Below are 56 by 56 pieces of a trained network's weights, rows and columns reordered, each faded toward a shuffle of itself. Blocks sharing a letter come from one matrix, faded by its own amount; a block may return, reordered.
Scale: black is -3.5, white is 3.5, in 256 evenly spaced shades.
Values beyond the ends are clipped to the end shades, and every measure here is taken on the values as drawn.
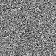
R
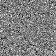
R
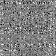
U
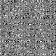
U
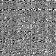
U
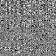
U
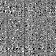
U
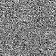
R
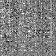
U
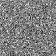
R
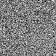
R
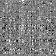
U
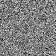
R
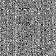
U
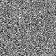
R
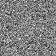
R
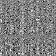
U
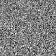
R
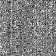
U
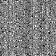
U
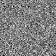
R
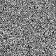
R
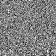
R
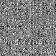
U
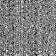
U
